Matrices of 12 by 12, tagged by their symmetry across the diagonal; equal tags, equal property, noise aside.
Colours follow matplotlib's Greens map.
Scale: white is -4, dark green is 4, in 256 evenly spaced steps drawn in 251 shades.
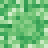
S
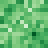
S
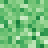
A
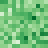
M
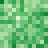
S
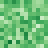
M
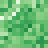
S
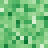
M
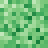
S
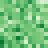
A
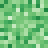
S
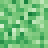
A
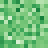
A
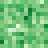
A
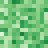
M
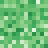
M
